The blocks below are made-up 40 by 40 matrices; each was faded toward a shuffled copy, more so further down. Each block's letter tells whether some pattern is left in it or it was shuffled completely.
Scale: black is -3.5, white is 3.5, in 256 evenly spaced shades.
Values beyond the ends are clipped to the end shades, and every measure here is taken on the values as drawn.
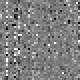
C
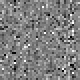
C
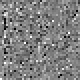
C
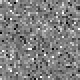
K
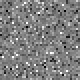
K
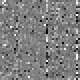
C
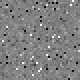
K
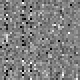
C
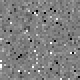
K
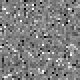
K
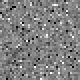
K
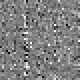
C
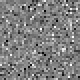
K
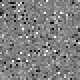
K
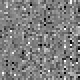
C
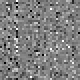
C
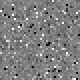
K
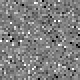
K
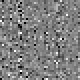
C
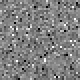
K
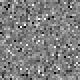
K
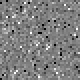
K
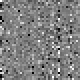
C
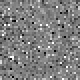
K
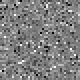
K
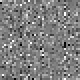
C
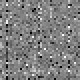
C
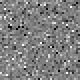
K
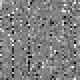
C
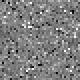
K
